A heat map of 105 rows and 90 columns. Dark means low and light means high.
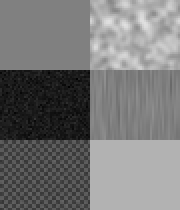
The table splits into 3 rows of 2 panels. Panel 1,1: middling, flat. Panel 1,2: high, blotchy. Panel 2,1: very low, fine-grained, faint in contrast. Panel 2,2: middling, streaked downward, faint in contrast. Panel 3,1: low, checkered. Panel 3,2: high, flat.
